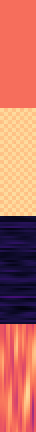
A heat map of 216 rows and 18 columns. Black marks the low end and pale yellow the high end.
It is made of 4 by 1 panels. Panel 1,1: high, flat. Panel 2,1: very high, checkered, faint in contrast. Panel 3,1: very low, streaked across, faint in contrast. Panel 4,1: high, streaked downward.
